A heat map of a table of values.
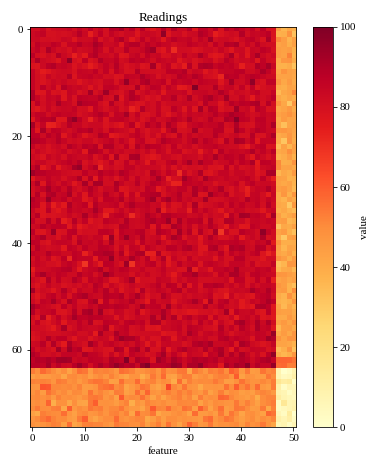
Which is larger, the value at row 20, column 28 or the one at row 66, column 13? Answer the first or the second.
the first
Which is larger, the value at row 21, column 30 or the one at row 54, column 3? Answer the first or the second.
the first
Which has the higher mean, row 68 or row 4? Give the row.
4
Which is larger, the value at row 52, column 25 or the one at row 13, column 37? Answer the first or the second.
the second
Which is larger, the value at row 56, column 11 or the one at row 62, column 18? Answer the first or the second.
the second
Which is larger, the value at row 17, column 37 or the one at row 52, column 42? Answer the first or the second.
the first
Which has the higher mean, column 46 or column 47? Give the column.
46
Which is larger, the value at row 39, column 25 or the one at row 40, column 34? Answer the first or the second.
the second
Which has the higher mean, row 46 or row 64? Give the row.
46
